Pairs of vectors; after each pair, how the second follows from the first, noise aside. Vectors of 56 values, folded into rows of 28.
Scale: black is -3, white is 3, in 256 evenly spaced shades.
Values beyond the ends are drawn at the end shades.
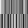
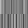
shrunk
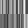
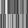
wrapped around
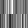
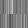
shrunk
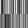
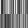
copied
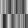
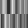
wrapped around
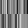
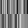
copied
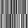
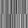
shrunk
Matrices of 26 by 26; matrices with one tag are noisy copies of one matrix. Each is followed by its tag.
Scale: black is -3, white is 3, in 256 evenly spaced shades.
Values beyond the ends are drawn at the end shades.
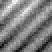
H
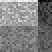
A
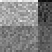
A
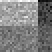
A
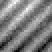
H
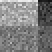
A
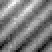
H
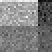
A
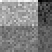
A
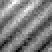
H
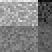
A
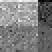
A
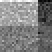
A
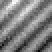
H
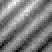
H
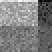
A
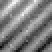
H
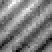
H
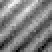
H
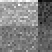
A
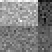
A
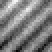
H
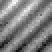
H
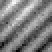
H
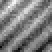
H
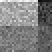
A
